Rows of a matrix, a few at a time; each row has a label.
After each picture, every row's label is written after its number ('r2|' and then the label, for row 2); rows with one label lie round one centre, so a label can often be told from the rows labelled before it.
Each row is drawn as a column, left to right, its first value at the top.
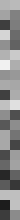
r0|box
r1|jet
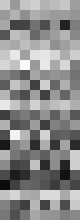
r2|jet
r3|box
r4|box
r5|jet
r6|box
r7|jet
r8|box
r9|jet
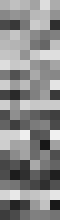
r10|box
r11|box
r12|box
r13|jet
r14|jet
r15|box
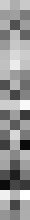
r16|jet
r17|box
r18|jet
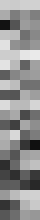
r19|box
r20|box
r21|jet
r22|jet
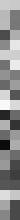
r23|jet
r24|box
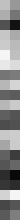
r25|box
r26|box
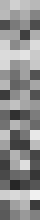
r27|box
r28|jet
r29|jet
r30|box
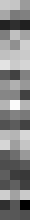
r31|box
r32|box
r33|box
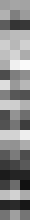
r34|box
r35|box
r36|box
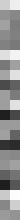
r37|jet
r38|jet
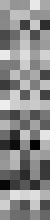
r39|jet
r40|jet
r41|box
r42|jet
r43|box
